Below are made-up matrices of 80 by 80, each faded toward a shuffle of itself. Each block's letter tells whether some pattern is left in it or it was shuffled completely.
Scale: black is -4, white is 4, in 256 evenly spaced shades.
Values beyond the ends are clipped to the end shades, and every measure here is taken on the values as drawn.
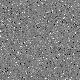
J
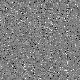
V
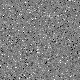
J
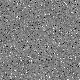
J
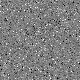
J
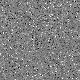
J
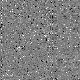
V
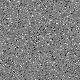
J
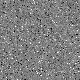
J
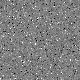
J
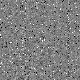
V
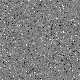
J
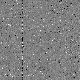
V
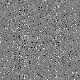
V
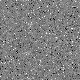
J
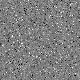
J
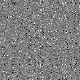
V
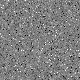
J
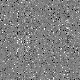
V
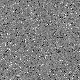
J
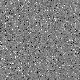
V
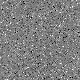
J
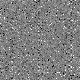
V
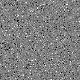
V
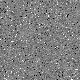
J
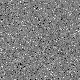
J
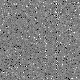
V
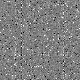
V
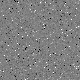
J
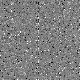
V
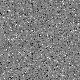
J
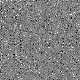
V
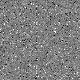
V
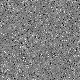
J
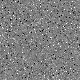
J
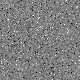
J
